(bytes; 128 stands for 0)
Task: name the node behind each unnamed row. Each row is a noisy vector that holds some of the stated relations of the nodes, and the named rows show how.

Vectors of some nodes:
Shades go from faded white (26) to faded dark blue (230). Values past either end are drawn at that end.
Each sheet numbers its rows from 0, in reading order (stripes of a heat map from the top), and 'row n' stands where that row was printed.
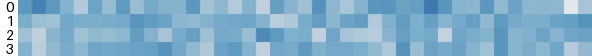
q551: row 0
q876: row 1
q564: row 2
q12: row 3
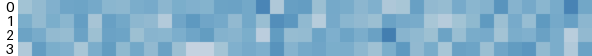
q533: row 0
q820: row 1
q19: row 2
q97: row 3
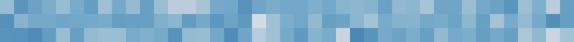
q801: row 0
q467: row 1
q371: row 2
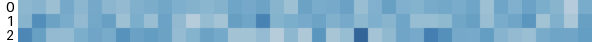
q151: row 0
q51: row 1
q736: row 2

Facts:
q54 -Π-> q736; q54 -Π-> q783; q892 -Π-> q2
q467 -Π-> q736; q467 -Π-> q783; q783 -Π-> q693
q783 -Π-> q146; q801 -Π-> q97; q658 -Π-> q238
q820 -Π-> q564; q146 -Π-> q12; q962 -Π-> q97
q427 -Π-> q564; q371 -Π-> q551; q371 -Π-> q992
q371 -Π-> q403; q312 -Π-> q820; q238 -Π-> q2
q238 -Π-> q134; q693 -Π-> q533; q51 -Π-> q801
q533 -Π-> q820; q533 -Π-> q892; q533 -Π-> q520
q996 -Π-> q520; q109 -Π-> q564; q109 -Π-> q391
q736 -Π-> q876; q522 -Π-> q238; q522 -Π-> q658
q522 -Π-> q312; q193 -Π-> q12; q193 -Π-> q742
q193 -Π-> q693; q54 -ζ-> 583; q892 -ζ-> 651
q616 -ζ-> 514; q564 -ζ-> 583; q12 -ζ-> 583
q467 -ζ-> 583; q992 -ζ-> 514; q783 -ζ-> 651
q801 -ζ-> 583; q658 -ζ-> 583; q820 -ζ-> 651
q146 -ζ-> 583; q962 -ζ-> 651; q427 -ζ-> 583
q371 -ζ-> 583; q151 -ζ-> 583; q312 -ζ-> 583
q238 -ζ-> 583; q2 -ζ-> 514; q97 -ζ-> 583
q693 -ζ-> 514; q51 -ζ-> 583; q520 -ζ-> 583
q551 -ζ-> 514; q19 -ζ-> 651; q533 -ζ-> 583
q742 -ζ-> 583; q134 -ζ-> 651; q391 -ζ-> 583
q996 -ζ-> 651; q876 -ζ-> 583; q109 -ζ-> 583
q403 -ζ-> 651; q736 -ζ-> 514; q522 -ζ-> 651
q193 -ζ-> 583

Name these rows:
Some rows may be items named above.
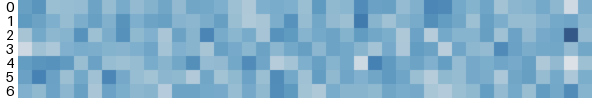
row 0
q616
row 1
q693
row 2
q892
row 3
q520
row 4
q371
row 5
q962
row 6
q820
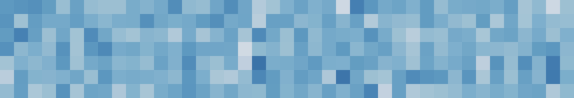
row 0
q371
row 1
q193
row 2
q962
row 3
q783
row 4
q134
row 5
q2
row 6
q996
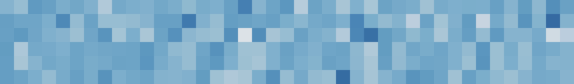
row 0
q312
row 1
q522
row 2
q403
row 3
q146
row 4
q146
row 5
q693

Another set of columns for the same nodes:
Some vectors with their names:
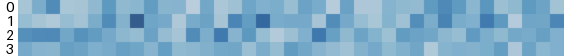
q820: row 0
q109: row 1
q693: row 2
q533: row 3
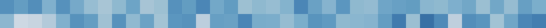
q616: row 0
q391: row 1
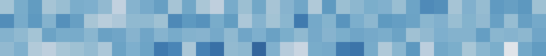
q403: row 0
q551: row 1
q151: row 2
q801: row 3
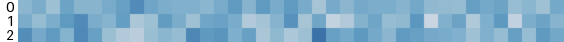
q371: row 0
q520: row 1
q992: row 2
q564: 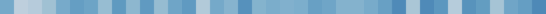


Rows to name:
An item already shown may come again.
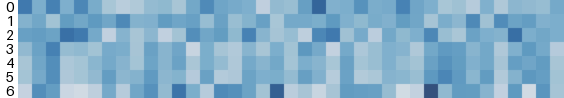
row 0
q2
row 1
q146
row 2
q736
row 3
q892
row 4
q19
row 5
q820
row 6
q962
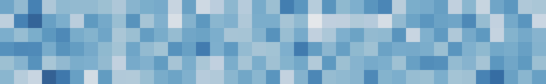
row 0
q134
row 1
q996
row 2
q520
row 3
q693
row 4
q403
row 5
q876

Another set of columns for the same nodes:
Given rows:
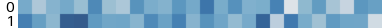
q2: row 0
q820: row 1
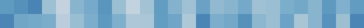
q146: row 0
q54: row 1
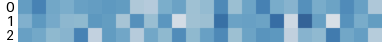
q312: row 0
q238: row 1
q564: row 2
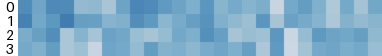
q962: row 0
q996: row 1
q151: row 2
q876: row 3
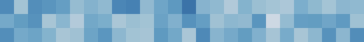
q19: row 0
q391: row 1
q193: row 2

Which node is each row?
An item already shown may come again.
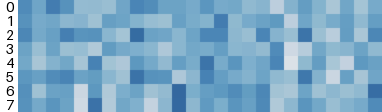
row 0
q962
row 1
q371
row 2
q522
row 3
q97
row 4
q2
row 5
q892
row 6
q736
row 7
q693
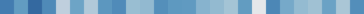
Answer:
q783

